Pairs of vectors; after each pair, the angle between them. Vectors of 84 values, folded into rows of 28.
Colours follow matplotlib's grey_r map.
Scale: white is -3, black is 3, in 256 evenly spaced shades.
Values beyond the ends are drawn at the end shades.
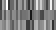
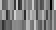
partly opposed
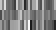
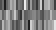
nearly opposite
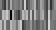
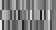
partly aligned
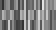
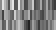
partly opposed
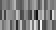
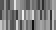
orthogonal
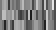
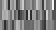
nearly parallel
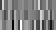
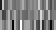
nearly parallel
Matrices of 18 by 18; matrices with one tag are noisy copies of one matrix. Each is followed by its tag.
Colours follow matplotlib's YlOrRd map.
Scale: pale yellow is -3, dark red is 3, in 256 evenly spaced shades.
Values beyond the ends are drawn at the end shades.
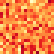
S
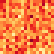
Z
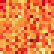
Z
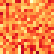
S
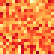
S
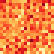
Z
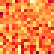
S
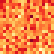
Z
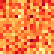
Z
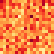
Z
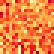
S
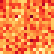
Z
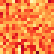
S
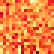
S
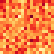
Z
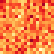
Z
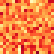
S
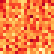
Z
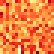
S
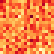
Z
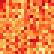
Z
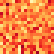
S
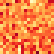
S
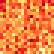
Z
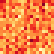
Z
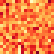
S
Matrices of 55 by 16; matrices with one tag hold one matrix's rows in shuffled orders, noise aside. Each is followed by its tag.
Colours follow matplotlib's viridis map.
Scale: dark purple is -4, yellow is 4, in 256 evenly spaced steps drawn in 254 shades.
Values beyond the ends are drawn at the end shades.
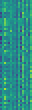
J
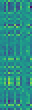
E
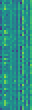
J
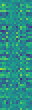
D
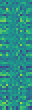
D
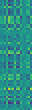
E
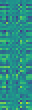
D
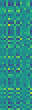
E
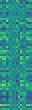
D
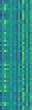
J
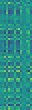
E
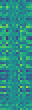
D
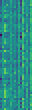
J
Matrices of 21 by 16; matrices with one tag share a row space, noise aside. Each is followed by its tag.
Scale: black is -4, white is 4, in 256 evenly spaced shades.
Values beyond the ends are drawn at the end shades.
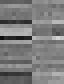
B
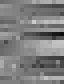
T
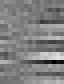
T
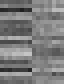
B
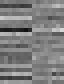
B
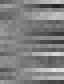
T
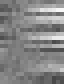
T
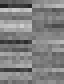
B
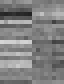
B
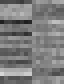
B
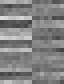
B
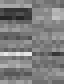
B
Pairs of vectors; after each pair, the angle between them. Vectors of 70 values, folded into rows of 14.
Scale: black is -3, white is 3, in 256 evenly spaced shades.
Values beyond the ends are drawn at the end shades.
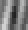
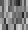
orthogonal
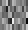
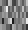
nearly opposite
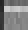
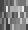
partly aligned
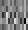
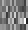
nearly opposite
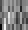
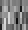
nearly parallel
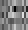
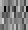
partly aligned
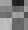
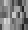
partly aligned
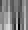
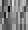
partly opposed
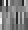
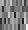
partly opposed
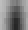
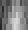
nearly opposite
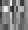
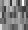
partly opposed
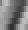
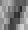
nearly parallel
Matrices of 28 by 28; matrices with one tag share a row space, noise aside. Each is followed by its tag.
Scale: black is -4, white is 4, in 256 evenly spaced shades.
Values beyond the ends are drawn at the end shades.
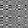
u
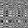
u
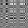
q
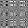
q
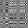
q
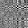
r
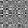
u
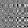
r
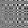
r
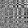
r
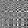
r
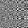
r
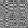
q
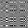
q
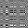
q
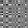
u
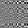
r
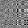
r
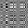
q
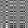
q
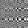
r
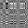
q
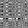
u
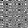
u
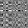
u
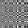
r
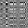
q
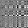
r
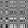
q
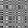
u
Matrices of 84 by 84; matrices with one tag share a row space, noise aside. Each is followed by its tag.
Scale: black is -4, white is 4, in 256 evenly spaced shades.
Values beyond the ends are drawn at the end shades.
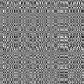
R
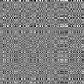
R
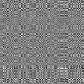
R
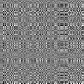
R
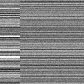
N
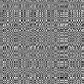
R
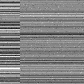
N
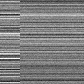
N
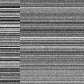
N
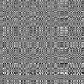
R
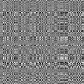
R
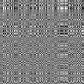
R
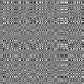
R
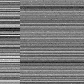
N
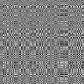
R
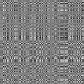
R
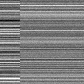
N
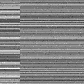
N
